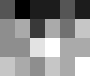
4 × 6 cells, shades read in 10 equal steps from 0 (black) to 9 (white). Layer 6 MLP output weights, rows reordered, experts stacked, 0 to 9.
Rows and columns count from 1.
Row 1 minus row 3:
-2 -5 -7 -8 -3 -5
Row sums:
9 30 39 40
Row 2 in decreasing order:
7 6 6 5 4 2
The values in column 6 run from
1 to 9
